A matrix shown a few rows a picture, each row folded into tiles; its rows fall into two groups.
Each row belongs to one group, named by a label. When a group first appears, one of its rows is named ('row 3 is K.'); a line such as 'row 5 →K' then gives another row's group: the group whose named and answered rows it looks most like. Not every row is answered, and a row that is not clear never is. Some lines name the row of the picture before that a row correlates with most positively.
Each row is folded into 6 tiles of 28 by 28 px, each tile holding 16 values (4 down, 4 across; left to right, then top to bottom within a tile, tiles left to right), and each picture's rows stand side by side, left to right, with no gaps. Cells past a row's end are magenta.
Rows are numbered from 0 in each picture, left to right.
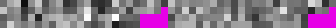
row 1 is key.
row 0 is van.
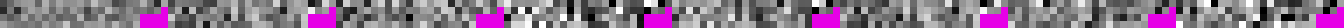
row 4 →key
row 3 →key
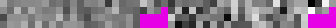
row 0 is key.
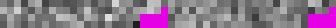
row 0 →van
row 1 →key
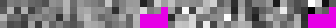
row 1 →key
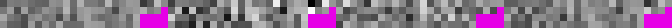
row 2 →van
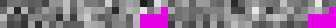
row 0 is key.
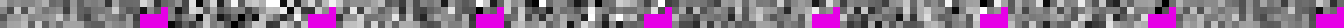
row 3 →van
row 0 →key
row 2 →key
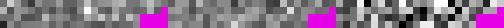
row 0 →van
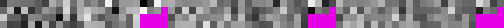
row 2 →key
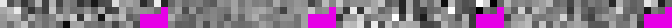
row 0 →van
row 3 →key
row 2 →key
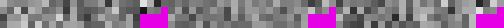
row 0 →key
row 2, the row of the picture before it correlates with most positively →1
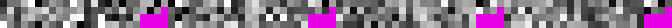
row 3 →key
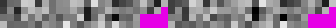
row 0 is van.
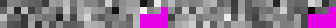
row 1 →key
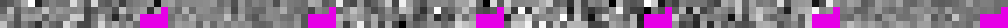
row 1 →key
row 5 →van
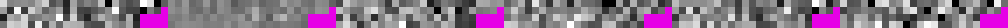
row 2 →van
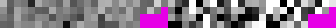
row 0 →van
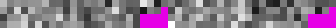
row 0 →key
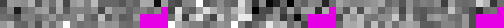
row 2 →key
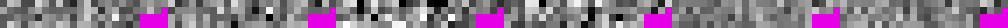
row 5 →key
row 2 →van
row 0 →van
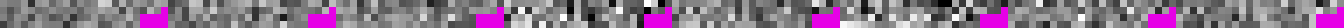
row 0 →van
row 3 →key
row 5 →van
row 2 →van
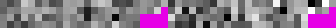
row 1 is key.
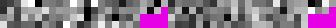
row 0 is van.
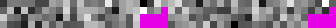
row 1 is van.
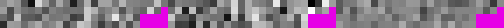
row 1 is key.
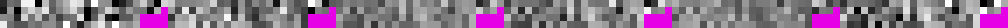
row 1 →key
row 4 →key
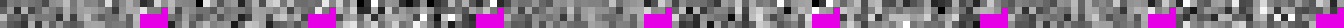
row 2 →van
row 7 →van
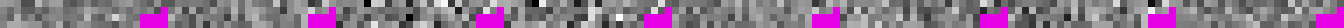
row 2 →van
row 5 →key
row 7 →van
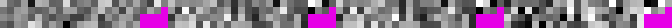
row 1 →key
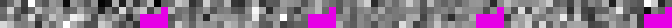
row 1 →van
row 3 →key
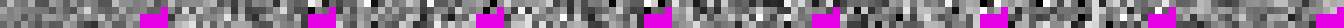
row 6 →van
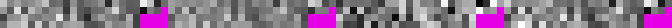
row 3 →key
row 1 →key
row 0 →key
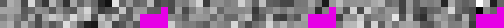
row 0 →van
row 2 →key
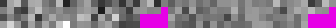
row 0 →van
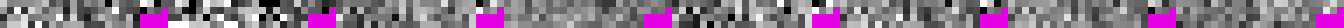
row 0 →key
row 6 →key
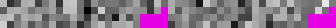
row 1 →van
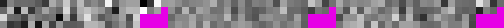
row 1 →key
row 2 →key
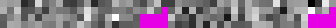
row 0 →van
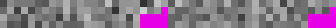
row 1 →van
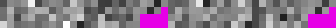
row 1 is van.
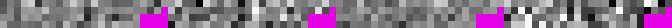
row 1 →van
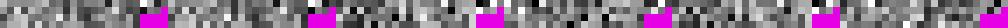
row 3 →van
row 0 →key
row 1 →key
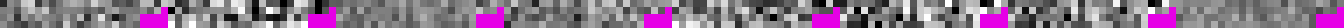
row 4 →van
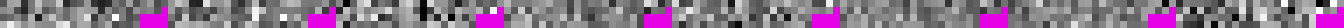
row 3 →key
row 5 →key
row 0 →van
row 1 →van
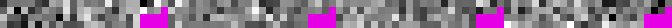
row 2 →key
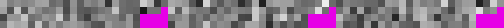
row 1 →van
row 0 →key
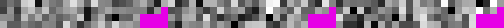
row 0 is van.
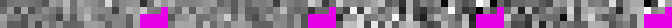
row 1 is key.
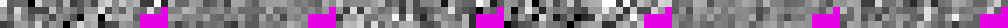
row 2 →key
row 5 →van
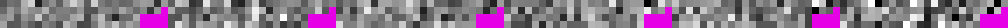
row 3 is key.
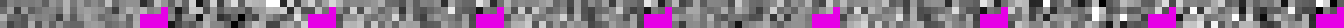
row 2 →key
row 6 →van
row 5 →key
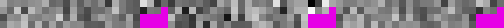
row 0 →key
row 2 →key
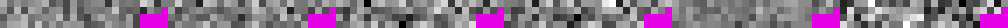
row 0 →key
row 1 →van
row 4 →van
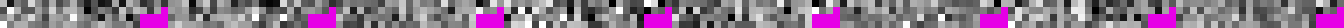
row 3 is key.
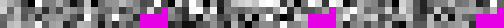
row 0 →van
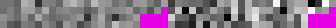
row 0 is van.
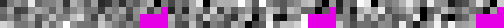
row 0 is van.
